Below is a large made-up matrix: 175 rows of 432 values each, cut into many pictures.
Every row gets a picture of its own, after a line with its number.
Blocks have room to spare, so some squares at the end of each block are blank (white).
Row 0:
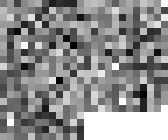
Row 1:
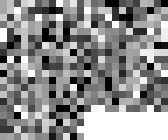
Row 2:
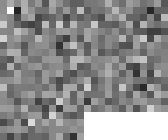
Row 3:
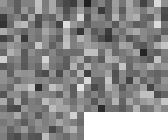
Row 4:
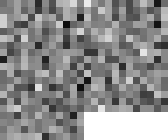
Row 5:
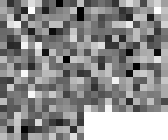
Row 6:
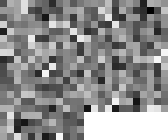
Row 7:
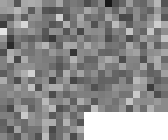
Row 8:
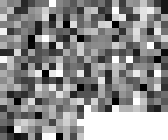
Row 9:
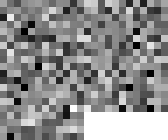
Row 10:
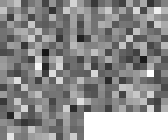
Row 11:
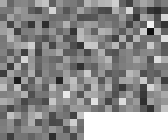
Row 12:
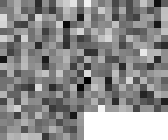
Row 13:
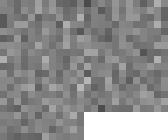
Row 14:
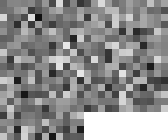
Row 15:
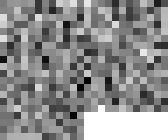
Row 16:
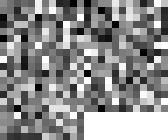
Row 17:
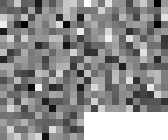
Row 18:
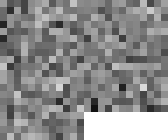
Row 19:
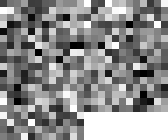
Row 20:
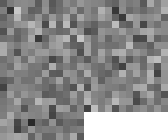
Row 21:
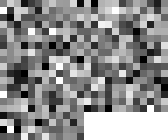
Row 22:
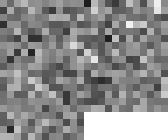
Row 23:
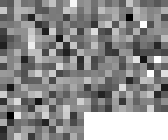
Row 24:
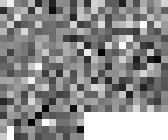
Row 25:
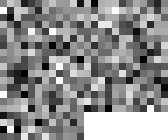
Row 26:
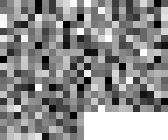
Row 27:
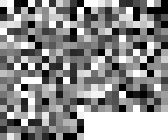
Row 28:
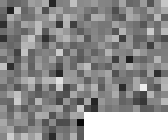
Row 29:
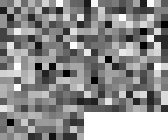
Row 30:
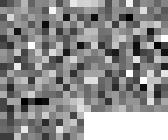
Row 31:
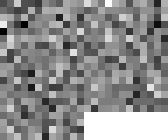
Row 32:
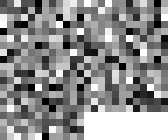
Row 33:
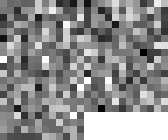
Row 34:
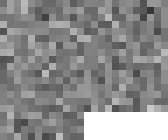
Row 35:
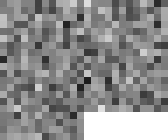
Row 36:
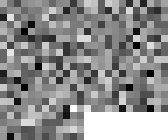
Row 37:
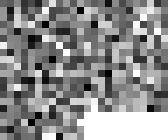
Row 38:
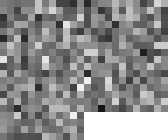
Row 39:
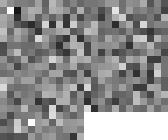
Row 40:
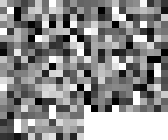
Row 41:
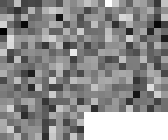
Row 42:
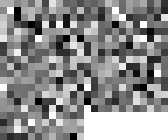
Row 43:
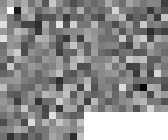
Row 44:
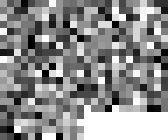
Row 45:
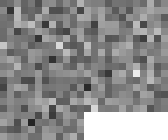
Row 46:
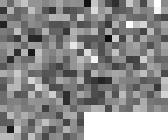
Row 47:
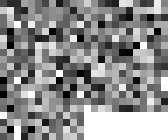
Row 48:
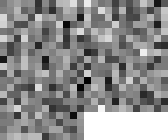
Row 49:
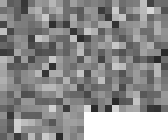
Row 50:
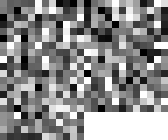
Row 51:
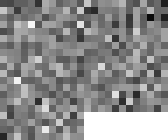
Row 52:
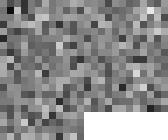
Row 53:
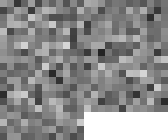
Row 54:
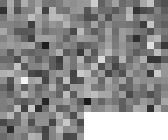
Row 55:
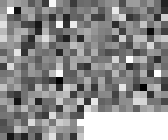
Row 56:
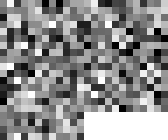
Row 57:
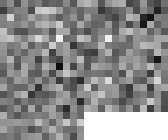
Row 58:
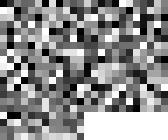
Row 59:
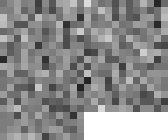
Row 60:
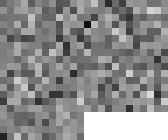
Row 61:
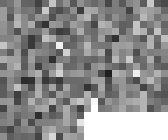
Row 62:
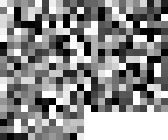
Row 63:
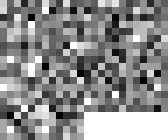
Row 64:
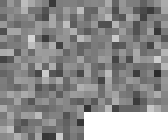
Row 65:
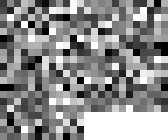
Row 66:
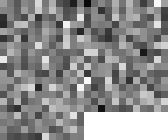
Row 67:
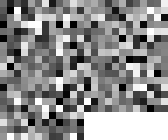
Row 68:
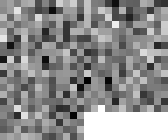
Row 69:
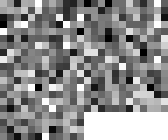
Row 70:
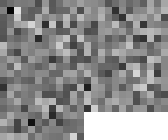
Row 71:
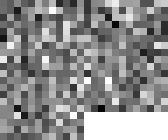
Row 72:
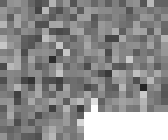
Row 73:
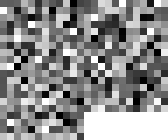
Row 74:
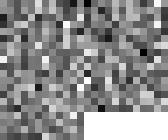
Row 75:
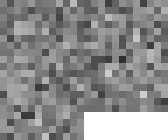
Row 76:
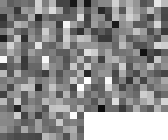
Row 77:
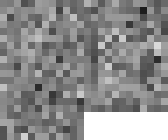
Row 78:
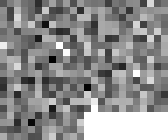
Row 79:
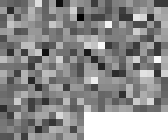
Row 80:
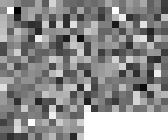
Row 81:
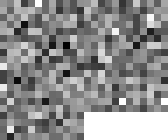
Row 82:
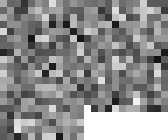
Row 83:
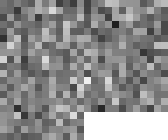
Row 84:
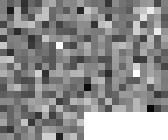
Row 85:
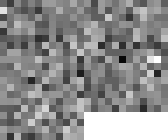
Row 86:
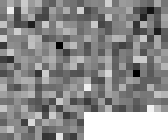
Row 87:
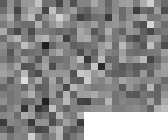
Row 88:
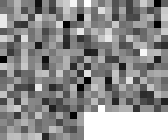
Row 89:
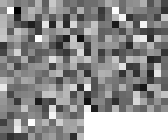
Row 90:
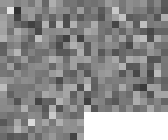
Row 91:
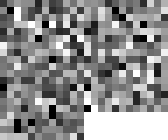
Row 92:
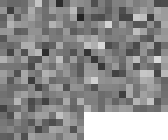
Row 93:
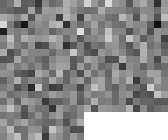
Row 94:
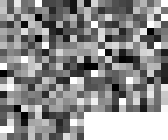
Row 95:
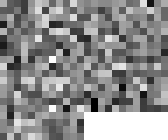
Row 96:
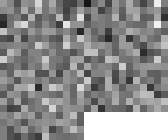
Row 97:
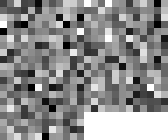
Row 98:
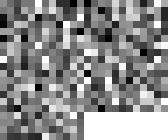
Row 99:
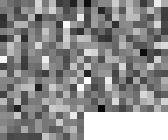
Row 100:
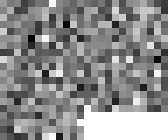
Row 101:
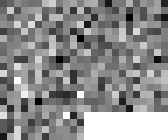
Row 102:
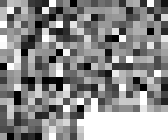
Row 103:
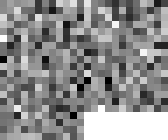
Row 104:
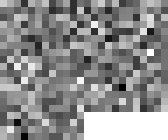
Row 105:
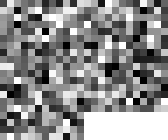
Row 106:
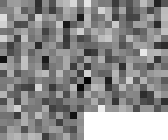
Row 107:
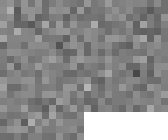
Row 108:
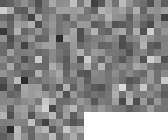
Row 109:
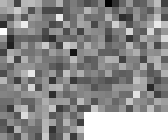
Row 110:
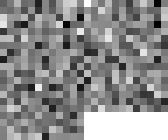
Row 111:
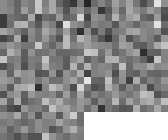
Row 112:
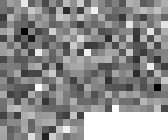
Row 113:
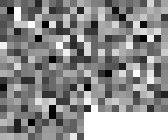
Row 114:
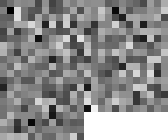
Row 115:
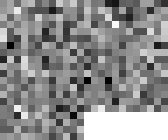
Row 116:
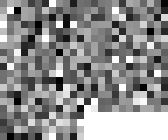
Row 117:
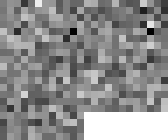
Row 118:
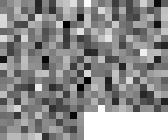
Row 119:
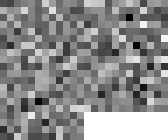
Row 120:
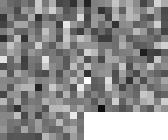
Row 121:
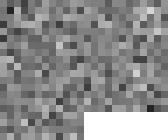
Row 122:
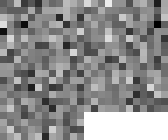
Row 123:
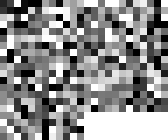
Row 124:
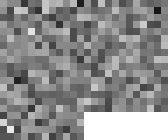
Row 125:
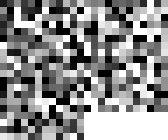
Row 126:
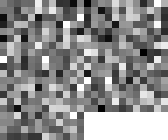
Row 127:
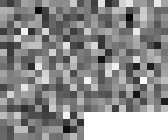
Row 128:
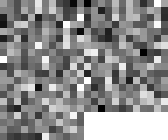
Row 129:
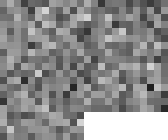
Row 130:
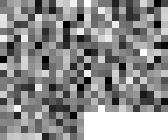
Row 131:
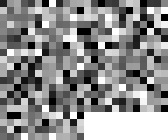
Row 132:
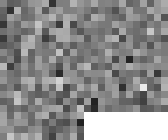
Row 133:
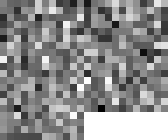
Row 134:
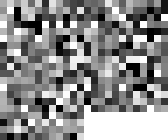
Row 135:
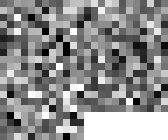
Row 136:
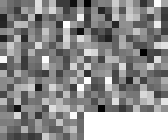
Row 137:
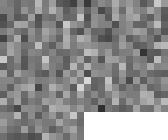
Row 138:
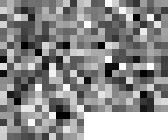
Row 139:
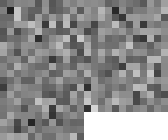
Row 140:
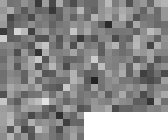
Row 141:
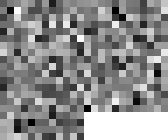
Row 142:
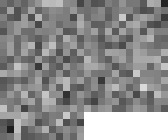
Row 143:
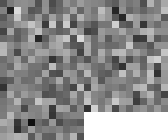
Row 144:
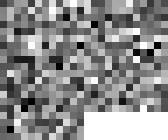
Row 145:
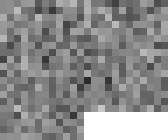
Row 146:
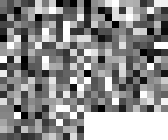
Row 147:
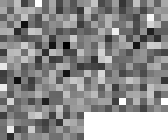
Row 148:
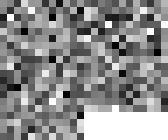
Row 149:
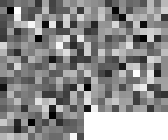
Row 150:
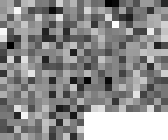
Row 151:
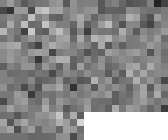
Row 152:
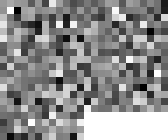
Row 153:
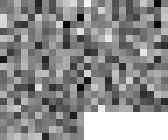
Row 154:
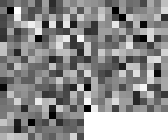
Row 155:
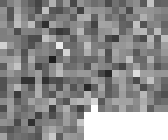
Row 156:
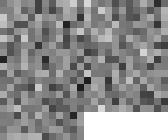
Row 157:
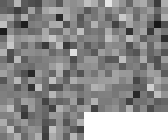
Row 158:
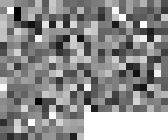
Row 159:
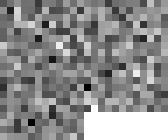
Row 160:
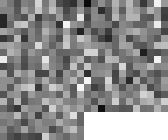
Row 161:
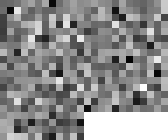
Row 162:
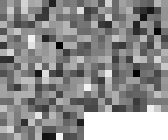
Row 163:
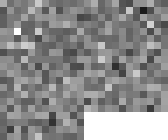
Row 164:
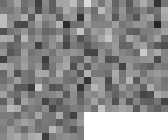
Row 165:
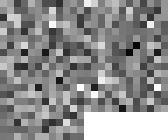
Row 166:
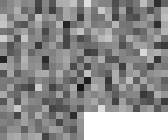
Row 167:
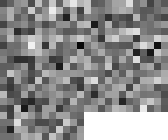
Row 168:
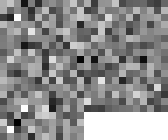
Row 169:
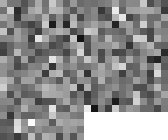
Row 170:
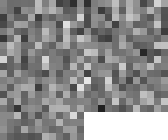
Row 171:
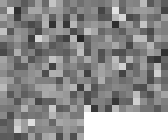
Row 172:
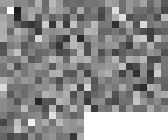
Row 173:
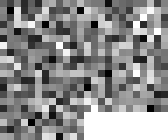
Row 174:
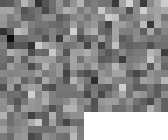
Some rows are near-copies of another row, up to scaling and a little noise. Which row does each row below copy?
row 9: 36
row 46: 22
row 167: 144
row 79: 92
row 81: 147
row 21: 25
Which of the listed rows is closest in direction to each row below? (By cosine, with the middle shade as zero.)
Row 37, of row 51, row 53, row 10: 10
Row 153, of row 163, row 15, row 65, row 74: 15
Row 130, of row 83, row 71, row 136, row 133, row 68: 68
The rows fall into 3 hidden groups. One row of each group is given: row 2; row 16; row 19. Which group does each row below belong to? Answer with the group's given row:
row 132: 2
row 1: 16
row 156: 16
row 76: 16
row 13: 16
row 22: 19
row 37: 2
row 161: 2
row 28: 2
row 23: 19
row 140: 19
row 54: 19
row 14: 19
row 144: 19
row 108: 19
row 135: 19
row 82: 2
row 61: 2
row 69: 16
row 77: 19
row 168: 19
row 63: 19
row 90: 2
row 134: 2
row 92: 19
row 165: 19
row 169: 2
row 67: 2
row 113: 2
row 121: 2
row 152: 2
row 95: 2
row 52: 2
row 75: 19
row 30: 19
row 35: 16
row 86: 2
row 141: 2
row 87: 19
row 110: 16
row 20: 2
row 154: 2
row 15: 16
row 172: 2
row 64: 2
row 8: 2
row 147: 19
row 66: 16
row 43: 2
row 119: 19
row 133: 16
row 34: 2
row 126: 16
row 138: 19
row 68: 16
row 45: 2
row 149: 2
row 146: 16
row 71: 16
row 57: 19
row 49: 2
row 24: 19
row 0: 19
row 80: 2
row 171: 2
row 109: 16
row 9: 19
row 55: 2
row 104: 19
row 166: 16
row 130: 16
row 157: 16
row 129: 19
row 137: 16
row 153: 16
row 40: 2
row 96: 16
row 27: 19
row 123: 16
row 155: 2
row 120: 16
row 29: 19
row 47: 19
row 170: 16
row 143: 2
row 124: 19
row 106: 16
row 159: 2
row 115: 16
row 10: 19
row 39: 2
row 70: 2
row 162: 2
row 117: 19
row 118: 16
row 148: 19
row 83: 16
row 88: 16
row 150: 16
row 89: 2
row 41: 16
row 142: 19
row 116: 2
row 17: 16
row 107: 2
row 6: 2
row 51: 19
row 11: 19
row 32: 16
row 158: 2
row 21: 19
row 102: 2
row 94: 19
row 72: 2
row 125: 2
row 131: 19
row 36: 19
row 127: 19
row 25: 19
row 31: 16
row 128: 16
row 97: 16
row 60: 19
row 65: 19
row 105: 19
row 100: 2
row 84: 2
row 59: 16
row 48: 16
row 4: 16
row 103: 16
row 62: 2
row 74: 16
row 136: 16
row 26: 16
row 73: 19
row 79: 19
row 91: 2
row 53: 19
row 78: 2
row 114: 2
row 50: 16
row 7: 16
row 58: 19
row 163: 19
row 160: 16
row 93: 16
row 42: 2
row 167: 19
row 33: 16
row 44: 2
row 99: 16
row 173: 2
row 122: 16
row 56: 19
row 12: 16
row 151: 19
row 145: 16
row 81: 19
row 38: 16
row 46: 19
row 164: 16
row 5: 19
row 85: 19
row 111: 16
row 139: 2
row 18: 2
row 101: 19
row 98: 16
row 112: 19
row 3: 16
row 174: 19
